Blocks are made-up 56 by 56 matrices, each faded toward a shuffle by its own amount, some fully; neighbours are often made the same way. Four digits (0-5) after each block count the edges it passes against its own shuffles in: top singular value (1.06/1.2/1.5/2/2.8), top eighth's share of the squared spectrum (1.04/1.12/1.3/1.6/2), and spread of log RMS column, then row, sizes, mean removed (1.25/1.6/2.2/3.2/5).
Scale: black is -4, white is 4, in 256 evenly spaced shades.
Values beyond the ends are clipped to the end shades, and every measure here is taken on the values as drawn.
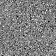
0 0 0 1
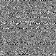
1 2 0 3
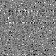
3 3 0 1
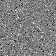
0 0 0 0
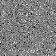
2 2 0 1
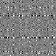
4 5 2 3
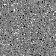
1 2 0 0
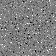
0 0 0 0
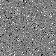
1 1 1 0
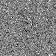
0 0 0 0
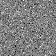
0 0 0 0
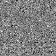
0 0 0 2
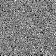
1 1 0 2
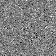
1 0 0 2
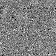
1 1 0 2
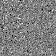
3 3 0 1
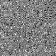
3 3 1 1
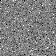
1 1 0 0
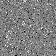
0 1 0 0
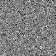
1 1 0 0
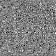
1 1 0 2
